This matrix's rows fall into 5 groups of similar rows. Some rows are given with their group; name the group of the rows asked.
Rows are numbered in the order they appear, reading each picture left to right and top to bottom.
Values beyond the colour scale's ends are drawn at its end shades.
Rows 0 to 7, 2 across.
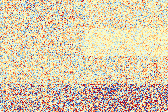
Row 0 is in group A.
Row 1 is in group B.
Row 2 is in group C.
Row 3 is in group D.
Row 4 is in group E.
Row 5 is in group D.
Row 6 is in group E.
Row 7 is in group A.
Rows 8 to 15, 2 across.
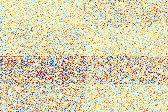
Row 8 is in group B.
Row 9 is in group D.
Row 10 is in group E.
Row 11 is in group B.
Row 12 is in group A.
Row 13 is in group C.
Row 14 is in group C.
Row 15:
E
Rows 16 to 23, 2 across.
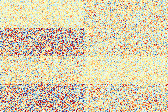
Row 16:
E
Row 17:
B
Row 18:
A
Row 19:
A
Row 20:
B
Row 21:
A
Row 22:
A
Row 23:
A
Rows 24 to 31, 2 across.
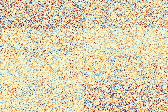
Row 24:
B
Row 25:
C
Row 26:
D
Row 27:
B
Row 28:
D
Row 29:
D
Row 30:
A
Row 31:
B
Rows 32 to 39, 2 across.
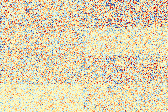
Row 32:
B
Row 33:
D
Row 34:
B
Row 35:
C
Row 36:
C
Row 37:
D
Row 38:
A
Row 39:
B
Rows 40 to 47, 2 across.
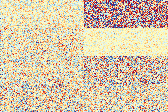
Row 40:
E
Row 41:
D
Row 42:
D
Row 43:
A
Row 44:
E
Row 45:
C
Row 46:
C
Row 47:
C
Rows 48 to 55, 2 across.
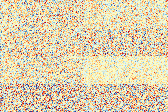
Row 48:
D
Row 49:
A
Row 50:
B
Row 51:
B
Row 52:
C
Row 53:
A
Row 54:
C
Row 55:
C
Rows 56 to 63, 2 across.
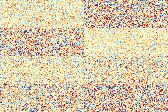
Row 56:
A
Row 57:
E
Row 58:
B
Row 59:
D
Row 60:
E
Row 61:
E
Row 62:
D
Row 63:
B
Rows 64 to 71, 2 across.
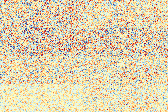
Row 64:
D
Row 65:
D
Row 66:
D
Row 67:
C
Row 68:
B
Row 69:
A
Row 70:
E
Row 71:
A
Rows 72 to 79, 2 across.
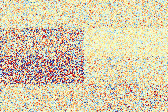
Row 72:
C
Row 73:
B
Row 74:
C
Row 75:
B
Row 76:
A
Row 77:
B
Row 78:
D
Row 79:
D
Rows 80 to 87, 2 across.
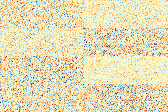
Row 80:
C
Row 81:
A
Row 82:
A
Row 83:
E
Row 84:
D
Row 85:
A
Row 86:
E
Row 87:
C
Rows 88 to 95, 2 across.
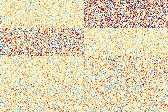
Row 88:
B
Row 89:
C
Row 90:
B
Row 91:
B
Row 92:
E
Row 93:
D
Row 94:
E
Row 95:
C
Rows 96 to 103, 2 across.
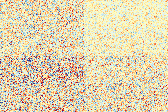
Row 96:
D
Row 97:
A
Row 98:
A
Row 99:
E
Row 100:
D
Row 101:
C
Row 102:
E
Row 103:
D
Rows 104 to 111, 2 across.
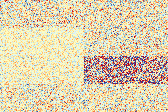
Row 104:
D
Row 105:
C
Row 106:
E
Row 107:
A
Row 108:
E
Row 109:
C
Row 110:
A
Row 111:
B
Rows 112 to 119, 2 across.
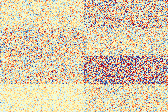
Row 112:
D
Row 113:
E
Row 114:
B
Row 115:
C
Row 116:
A
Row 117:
C
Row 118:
B
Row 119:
A
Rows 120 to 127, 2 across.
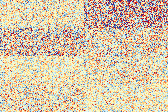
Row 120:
C
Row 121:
D
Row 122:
E
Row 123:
D
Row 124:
B
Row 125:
A
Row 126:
B
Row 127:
C
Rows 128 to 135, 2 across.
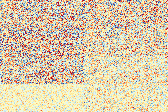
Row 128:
A
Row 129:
D
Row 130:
E
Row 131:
A
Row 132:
A
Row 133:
A
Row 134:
C
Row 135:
E
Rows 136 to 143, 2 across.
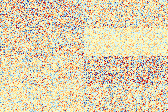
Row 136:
C
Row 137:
B
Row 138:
B
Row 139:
E
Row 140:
D
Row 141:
E
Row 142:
D
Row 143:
B
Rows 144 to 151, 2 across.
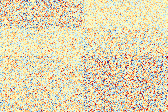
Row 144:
C
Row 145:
C
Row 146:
A
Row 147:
B
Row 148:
A
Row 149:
E
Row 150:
B
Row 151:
E
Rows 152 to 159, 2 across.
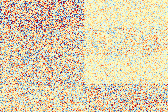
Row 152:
B
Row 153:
C
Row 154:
C
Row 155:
D
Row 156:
C
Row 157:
C
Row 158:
A
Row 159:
A
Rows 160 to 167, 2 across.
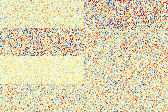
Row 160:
E
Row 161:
D
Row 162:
D
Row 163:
A
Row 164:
B
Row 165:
D
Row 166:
A
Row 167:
C
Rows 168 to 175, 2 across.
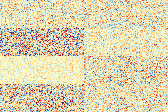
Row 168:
A
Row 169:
C
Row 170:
E
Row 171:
A
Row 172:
D
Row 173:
D
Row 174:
A
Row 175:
D
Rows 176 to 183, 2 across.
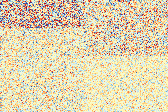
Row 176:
B
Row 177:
D
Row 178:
C
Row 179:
A
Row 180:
A
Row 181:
C
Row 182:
C
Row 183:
C
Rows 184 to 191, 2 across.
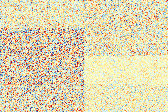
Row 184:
E
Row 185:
A
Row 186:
B
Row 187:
E
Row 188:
B
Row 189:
D
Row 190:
A
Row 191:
C
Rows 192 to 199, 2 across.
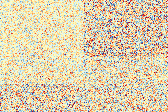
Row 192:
E
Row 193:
D
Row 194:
D
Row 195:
B
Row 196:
A
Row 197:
A
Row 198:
C
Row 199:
E
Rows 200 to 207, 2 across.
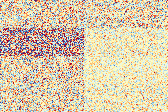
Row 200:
D
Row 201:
E
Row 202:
B
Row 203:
E
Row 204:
D
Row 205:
A
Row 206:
E
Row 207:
E
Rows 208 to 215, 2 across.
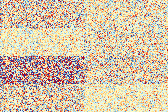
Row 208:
C
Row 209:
C
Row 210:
D
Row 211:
E
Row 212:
E
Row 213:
C
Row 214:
C
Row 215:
D
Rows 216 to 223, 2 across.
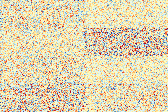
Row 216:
E
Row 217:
C
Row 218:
C
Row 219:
A
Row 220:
C
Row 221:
C
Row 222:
E
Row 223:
D
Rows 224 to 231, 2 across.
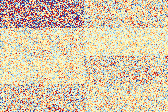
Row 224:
C
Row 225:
E
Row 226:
D
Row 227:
C
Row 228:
D
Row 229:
A
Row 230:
E
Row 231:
C
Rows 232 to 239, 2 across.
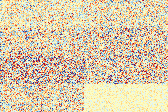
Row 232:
A
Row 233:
C
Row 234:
B
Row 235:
C
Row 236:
C
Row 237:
D
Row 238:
B
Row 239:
E
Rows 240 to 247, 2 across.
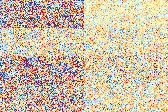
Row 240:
E
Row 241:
A
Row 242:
E
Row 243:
B
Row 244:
B
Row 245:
D
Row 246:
A
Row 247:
B
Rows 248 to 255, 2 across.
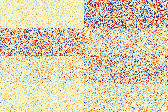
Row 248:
C
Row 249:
B
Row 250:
B
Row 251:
C
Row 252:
D
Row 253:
A
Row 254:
B
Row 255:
E
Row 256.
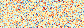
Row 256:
C
